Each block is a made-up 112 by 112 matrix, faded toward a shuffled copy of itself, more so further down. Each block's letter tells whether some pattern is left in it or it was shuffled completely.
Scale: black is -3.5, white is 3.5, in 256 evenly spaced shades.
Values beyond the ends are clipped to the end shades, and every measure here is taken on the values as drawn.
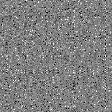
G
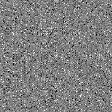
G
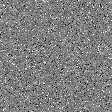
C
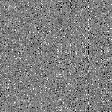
G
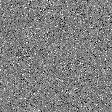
C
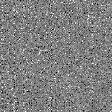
G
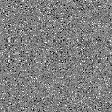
G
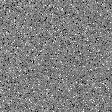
C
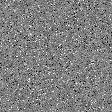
C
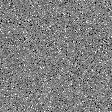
C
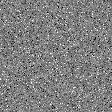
C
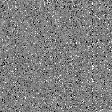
G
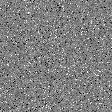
C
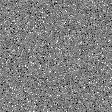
C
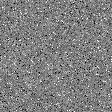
C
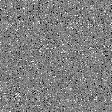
G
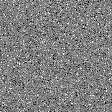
C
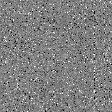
G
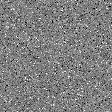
C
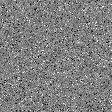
C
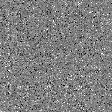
G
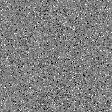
G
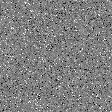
C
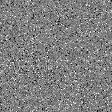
G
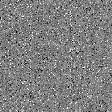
G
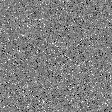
C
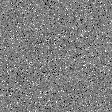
C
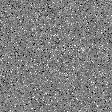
C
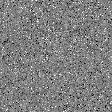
G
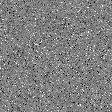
C
